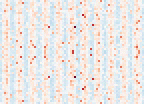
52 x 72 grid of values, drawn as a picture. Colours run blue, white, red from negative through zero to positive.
It is mirror symmetric from top to bottom. On average the colour sits 50% of the way up the scale. There is no overall slope. No seam splits the table. Stripes running up and down repeat 11 times from left to right.
